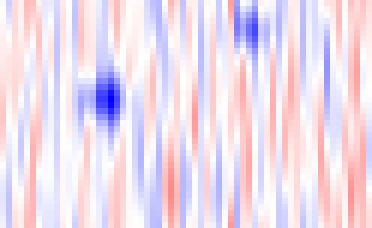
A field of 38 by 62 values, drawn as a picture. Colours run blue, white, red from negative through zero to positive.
Grain: streaks running down. Dips: two. Average level on the scale: 50%. Ninth with the lowest average: middle left.
